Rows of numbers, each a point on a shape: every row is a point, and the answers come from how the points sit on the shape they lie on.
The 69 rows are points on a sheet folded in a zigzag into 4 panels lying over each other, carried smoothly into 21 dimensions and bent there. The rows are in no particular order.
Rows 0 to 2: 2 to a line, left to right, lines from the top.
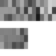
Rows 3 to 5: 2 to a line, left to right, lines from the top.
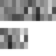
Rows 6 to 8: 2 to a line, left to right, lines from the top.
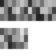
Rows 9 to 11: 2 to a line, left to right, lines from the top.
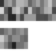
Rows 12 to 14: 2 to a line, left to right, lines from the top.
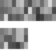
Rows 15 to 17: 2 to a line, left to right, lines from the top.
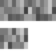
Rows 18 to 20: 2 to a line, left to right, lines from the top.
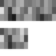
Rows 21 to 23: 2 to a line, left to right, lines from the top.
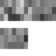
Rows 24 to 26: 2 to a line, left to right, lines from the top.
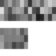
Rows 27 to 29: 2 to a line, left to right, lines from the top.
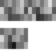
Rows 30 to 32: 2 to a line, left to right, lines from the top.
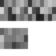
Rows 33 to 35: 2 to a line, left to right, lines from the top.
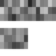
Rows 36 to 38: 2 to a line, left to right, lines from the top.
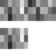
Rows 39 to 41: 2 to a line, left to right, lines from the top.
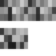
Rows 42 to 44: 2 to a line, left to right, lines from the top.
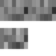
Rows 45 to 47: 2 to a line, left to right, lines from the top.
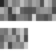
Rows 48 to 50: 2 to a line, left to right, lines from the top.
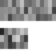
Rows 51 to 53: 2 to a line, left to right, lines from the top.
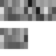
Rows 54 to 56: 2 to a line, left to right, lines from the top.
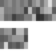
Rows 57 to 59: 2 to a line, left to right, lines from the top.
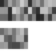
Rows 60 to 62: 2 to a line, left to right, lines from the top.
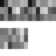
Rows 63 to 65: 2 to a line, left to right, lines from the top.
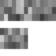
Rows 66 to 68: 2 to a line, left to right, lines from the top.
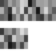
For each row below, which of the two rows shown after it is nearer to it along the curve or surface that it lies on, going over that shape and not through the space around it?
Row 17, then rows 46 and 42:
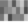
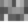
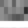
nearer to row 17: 46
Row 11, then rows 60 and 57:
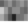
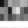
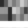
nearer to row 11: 60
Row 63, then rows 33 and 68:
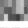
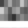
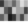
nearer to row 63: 68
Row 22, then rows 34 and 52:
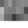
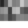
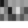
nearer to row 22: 34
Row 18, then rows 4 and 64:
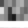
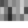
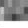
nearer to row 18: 64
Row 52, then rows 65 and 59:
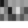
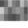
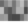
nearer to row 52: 65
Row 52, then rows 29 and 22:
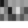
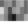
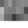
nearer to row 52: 29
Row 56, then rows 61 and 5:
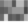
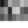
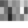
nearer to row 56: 5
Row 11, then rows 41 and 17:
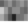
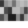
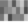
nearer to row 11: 41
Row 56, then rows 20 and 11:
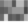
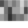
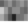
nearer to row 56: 20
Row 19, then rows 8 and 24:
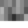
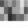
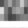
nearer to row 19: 24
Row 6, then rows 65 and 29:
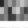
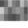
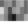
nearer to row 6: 29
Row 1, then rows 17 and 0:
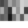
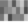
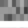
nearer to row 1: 17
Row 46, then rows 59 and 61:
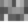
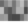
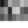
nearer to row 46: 59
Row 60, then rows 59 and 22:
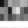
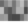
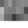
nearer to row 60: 22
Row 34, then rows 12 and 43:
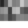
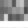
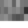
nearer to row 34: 43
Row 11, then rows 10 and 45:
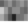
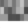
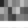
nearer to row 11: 45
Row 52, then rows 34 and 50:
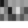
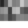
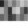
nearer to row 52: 50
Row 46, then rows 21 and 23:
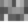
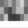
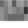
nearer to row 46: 21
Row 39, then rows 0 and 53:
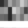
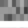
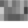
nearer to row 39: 53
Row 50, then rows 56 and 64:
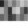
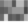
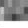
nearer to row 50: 64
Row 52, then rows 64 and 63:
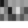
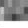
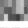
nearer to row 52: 64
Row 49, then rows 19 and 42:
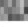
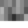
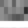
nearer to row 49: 42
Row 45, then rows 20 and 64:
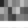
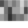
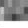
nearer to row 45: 64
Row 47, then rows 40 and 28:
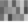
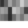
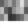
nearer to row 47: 28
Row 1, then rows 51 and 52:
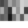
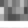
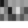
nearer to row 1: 51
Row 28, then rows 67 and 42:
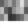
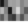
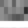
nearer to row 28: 42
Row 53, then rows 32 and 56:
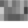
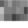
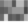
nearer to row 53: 32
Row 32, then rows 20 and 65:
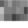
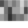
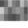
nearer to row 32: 65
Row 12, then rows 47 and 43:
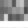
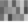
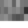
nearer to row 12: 47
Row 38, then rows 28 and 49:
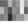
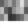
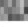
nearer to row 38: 28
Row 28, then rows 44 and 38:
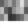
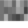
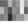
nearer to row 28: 38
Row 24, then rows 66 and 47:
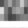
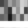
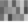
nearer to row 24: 66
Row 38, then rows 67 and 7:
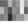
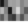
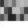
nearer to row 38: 7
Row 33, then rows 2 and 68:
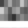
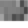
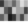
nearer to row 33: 2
